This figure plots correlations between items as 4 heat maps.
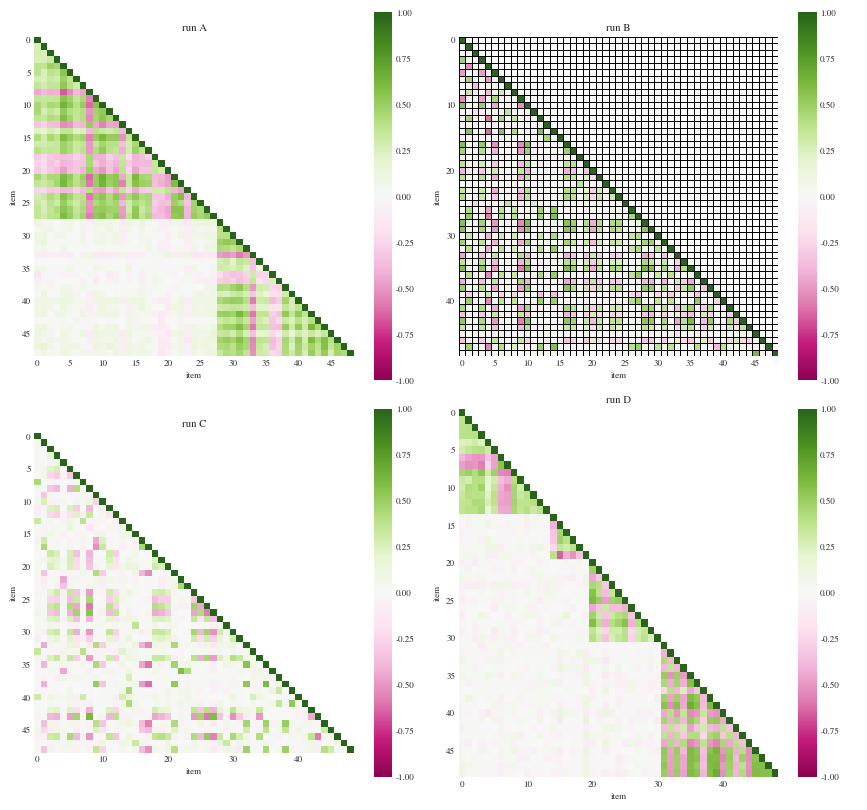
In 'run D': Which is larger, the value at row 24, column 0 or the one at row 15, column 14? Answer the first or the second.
the first
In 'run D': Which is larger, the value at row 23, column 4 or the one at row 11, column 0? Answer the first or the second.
the second
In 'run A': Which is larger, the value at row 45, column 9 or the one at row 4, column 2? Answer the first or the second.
the second
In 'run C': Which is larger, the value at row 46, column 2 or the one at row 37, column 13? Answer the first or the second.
the first
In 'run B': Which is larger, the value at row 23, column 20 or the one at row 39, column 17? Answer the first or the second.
the second
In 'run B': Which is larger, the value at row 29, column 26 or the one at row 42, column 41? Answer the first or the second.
the first
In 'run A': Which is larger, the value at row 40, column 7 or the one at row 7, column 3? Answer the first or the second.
the second
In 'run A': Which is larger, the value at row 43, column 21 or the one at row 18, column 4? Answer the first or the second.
the first
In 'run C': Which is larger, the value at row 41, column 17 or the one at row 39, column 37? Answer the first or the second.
the second
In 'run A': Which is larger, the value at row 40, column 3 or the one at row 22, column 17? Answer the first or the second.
the second
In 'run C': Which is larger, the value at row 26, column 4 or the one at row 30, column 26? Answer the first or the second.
the second
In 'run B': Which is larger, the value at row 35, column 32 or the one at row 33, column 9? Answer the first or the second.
the second
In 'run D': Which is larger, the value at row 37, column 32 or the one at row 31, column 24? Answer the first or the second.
the first
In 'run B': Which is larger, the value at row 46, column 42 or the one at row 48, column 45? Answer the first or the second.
the second
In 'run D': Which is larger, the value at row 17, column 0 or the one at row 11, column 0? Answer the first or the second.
the second
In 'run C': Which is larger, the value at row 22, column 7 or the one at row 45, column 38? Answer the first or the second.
the second
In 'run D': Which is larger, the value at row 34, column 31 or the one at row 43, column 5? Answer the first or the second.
the second
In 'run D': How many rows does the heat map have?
49
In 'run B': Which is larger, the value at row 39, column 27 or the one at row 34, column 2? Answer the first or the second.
the second
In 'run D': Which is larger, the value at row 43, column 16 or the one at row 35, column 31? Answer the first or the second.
the second
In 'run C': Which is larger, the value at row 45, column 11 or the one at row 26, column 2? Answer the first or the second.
the second
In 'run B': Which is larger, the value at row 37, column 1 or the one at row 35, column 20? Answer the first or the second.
the first
